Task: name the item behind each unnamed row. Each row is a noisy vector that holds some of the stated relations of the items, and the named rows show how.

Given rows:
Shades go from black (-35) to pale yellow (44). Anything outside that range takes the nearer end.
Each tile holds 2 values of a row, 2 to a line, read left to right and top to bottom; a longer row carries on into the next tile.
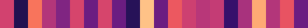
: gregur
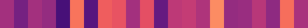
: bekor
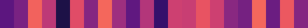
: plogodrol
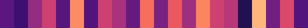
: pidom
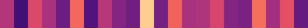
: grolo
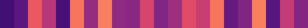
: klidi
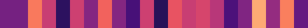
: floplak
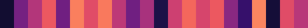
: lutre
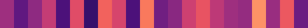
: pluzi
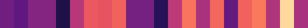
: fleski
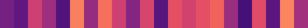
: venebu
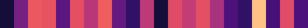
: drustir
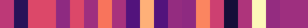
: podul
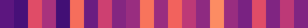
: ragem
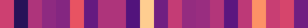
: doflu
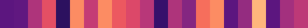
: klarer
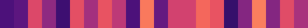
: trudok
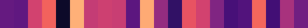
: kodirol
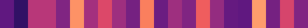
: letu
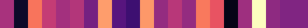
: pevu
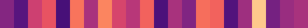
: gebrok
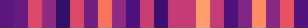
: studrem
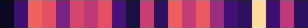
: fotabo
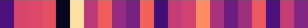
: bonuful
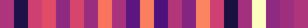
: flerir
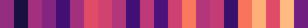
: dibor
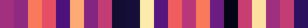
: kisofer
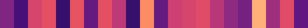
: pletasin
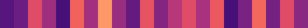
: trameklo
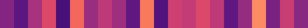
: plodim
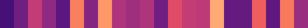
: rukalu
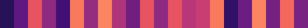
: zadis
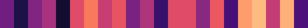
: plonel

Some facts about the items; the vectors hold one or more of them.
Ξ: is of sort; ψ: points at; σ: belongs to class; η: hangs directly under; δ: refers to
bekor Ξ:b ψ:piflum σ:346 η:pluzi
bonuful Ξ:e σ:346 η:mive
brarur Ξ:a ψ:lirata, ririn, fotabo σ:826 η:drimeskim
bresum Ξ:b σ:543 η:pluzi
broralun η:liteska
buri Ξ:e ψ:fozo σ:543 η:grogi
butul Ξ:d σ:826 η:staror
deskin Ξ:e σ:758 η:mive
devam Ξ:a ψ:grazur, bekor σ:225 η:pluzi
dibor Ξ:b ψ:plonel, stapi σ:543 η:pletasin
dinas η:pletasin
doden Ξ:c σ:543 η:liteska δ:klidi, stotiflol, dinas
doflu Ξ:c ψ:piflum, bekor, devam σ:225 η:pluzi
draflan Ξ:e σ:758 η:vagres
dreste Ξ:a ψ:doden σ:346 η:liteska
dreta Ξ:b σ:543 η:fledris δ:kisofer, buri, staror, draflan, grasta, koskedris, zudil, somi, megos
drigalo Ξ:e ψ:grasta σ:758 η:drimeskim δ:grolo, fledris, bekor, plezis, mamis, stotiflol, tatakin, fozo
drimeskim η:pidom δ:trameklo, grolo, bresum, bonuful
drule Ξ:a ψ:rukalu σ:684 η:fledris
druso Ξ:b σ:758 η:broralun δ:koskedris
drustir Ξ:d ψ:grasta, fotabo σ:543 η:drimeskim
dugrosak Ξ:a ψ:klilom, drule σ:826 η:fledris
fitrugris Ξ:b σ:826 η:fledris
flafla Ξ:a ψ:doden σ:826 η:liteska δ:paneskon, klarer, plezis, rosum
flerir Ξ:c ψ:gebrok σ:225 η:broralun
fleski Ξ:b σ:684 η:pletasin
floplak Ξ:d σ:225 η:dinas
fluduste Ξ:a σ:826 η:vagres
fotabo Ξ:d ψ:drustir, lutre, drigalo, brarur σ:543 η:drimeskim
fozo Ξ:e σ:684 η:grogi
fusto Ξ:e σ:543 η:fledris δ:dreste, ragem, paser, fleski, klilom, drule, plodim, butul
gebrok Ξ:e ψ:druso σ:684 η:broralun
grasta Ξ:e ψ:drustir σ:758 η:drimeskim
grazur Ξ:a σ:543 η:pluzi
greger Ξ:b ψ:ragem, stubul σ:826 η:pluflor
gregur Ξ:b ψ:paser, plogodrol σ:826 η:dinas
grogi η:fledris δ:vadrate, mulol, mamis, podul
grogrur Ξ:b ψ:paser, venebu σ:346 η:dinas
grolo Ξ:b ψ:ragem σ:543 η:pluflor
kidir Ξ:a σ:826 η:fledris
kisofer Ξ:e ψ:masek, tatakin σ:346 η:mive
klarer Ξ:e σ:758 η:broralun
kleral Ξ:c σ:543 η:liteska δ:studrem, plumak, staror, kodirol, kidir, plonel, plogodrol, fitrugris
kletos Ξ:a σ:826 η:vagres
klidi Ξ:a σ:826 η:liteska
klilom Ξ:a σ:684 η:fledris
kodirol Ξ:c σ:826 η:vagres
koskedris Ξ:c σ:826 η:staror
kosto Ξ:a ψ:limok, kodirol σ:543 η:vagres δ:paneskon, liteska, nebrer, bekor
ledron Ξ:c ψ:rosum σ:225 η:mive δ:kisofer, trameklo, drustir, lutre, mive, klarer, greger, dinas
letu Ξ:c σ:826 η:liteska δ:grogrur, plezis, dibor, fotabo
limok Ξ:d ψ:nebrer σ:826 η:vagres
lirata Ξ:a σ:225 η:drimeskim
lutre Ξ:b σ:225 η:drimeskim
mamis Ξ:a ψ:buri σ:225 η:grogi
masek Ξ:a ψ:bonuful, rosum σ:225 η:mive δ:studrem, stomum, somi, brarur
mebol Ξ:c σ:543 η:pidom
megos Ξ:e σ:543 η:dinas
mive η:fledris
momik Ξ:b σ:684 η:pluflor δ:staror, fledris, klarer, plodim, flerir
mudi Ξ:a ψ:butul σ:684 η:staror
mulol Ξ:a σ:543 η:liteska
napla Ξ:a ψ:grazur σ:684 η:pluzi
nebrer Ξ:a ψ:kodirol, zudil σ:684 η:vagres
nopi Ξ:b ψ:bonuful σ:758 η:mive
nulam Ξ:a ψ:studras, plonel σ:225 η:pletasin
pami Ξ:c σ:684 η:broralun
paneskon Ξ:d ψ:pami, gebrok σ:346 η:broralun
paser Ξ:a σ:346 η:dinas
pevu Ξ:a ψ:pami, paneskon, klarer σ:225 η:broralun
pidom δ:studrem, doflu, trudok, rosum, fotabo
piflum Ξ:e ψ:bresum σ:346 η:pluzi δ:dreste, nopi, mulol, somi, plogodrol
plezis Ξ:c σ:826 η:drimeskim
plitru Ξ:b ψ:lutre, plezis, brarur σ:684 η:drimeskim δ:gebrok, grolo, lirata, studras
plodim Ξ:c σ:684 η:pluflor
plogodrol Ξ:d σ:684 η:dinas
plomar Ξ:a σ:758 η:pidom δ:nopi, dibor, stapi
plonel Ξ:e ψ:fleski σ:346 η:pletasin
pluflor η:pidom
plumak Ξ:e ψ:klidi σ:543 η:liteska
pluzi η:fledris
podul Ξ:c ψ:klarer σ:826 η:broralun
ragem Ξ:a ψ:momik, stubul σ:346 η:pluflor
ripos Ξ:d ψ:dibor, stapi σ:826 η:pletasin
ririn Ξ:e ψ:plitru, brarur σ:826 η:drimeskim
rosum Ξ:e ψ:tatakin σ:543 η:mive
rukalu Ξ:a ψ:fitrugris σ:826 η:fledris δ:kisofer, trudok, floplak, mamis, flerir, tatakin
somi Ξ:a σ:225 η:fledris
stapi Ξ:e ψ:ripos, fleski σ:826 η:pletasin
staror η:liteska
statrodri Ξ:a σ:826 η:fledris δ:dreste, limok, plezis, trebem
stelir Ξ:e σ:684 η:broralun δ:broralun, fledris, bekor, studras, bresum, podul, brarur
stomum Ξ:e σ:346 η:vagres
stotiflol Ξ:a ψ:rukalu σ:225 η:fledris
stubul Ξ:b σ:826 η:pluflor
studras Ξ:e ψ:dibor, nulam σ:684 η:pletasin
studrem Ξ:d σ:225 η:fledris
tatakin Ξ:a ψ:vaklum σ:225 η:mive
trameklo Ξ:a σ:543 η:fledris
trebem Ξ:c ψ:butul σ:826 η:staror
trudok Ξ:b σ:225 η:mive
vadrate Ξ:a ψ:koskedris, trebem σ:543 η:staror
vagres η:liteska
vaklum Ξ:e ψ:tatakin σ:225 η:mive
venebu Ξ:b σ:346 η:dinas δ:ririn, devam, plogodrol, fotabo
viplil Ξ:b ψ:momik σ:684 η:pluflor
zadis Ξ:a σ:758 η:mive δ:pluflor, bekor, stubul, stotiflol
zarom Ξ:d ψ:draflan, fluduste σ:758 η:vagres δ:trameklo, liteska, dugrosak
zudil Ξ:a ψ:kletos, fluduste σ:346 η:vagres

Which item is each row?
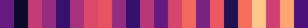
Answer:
nulam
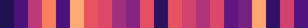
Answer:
grasta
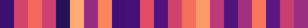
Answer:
tatakin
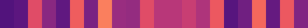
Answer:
statrodri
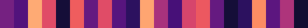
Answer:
limok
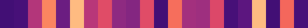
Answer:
drigalo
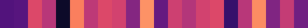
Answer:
deskin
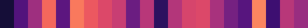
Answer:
plezis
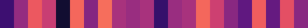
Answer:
butul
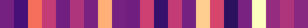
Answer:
paneskon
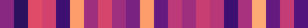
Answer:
stomum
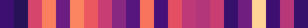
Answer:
ririn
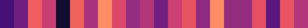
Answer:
paser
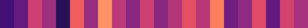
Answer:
klilom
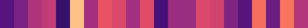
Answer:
doden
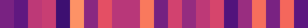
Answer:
fusto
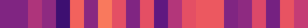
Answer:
fitrugris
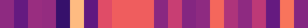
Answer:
piflum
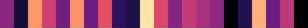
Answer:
kosto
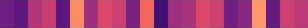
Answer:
koskedris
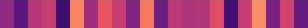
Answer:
buri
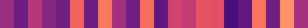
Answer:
dreta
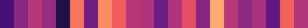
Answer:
grazur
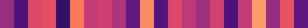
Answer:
megos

